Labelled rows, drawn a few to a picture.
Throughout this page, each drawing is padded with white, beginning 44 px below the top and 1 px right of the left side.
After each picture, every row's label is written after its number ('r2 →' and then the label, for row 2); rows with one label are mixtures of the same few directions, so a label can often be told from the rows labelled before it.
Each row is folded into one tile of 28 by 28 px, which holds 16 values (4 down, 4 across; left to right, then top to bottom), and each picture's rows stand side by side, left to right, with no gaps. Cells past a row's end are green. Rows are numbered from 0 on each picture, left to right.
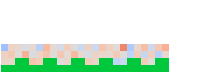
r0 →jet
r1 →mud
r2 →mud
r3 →mud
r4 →mud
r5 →mud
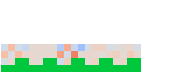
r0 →mud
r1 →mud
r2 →mud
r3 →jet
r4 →mud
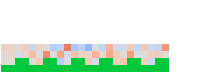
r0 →mud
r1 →mud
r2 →mud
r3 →jet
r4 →mud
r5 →jet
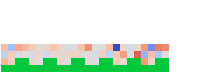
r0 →mud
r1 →mud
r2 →jet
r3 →jet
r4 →jet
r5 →mud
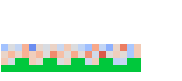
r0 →jet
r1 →jet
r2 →mud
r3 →mud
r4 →mud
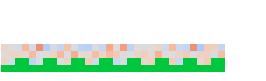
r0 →jet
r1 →mud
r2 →mud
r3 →jet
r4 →mud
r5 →mud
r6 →jet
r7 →jet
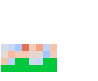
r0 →jet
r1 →mud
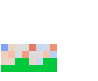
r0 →jet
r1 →jet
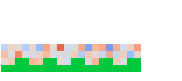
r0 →mud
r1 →mud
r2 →jet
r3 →jet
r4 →mud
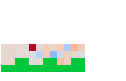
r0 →jet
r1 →jet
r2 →mud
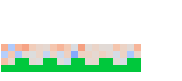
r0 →mud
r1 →mud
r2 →mud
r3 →mud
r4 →mud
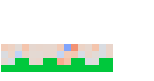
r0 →mud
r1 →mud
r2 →mud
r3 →mud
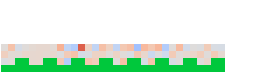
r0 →mud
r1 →jet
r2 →jet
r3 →mud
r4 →jet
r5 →jet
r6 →mud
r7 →mud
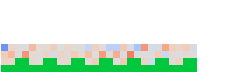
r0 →jet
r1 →jet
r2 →mud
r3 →mud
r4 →mud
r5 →jet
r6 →jet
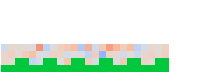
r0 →jet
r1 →mud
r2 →jet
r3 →mud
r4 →jet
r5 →jet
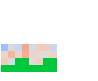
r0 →jet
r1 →jet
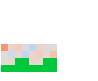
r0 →jet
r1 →jet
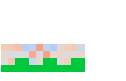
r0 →jet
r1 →mud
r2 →jet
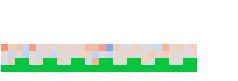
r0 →jet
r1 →jet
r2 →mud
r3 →jet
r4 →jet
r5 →jet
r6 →mud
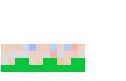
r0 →jet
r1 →jet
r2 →mud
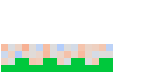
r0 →mud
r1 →mud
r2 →jet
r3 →jet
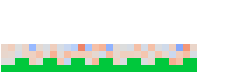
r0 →mud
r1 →jet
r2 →jet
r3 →jet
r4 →jet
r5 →mud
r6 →mud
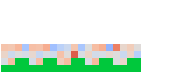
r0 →jet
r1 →jet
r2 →mud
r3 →jet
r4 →jet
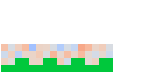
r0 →mud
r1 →jet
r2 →jet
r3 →jet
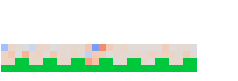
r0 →jet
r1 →jet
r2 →mud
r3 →mud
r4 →mud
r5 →jet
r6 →mud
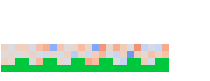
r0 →mud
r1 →jet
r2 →mud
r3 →mud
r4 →mud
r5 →jet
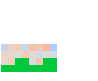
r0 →jet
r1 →jet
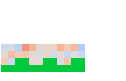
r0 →jet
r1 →jet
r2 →jet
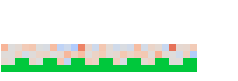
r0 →jet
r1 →jet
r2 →jet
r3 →mud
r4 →jet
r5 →mud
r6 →jet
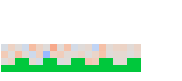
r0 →mud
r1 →mud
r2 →mud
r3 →mud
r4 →mud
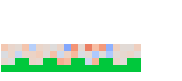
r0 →mud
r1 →jet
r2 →mud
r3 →jet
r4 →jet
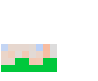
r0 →jet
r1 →mud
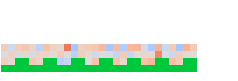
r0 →mud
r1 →mud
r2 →mud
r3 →jet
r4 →mud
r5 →mud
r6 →mud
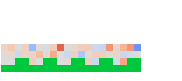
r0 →mud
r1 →jet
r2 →jet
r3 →jet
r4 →jet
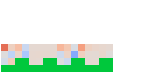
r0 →jet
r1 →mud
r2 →mud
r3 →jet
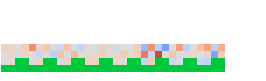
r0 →mud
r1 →jet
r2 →mud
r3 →mud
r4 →jet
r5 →mud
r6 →mud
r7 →mud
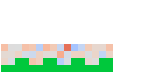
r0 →jet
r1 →mud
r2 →mud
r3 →mud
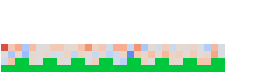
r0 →jet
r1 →jet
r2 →mud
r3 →jet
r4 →mud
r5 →jet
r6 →jet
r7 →mud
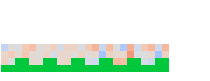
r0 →jet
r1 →jet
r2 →jet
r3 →mud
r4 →mud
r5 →mud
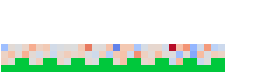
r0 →jet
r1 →jet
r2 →jet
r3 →jet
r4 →jet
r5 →mud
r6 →jet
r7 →mud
